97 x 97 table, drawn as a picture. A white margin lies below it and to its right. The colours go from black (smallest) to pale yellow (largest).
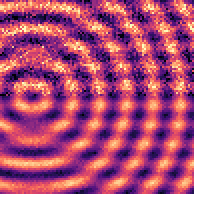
Stripes running across repeat 10 times from top to bottom. On average the colour sits 50% of the way up the scale. The bottom part is calmer, past a seam about 50% of the way down. No overall slope runs across the table. Concentric rings centre on the middle left.
